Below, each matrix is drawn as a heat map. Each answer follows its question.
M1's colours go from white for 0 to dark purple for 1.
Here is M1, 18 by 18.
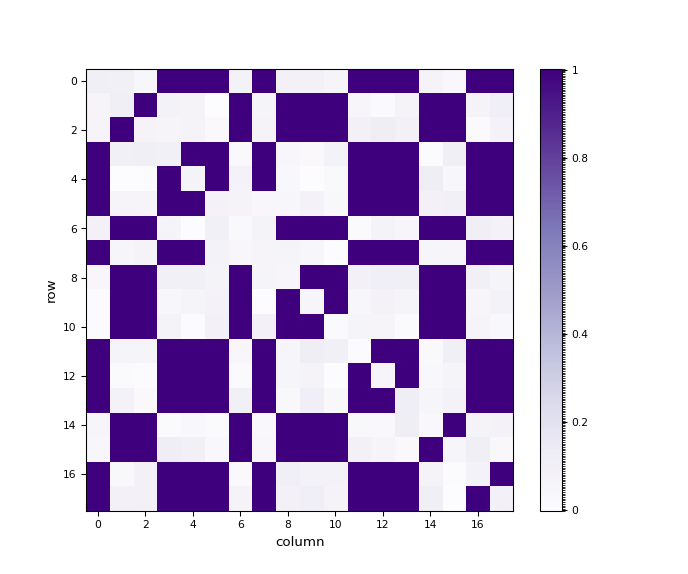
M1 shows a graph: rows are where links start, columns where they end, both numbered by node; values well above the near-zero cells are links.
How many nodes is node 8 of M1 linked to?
7
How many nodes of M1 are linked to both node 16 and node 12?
8
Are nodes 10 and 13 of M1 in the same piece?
no
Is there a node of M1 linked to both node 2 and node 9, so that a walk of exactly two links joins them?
yes
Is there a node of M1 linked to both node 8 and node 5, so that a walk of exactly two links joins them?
no
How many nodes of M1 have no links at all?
0
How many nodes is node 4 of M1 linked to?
9
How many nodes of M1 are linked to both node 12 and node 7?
7
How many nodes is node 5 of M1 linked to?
8
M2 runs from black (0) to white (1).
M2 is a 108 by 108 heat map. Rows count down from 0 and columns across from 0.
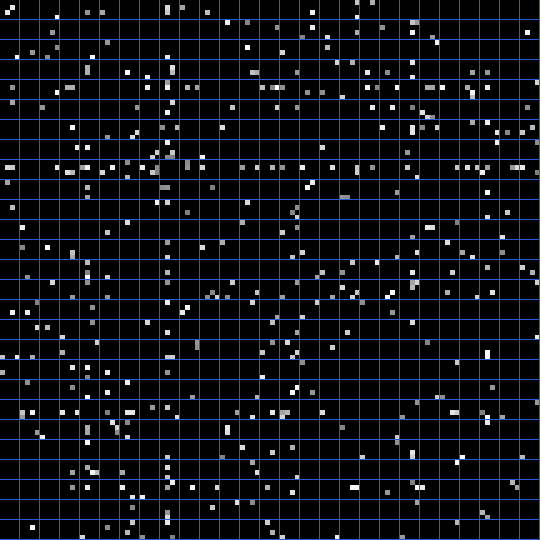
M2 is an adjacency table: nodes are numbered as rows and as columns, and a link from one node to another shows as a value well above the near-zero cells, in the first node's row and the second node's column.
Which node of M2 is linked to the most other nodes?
node 33
